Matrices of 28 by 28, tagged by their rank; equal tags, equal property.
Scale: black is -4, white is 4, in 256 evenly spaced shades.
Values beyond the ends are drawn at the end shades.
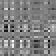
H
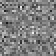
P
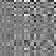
H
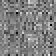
P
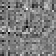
P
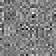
P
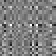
H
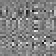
P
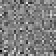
P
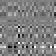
H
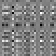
H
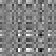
H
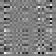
H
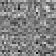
P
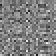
P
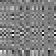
H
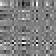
H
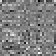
P
